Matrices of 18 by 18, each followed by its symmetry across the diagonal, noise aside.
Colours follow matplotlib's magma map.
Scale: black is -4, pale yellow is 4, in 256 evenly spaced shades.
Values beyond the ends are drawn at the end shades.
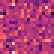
antisymmetric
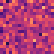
antisymmetric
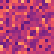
symmetric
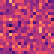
neither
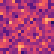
symmetric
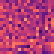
antisymmetric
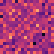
symmetric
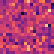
neither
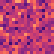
symmetric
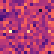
neither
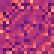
symmetric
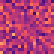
antisymmetric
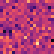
neither
